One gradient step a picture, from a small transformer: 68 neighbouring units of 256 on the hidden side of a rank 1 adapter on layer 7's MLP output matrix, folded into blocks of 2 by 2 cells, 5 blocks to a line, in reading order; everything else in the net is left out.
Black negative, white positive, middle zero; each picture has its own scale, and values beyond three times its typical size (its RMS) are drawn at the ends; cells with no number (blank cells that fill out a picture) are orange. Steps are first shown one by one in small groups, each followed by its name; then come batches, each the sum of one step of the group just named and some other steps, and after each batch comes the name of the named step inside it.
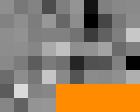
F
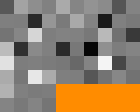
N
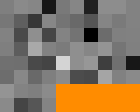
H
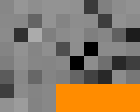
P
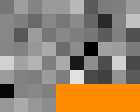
P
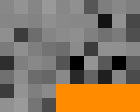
P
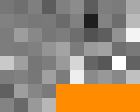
F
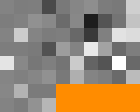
F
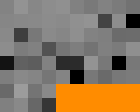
N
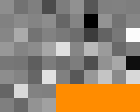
F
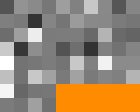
N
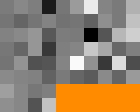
H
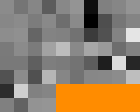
F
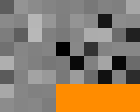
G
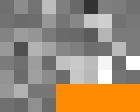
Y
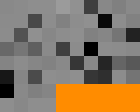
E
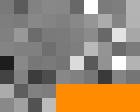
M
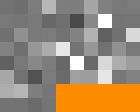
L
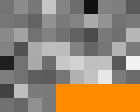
Y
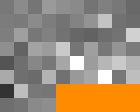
Y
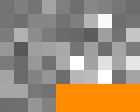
Y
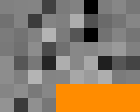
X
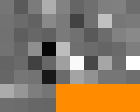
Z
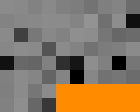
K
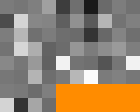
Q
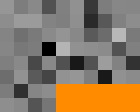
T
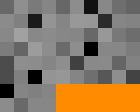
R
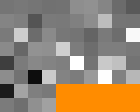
R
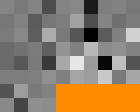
X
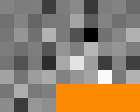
X
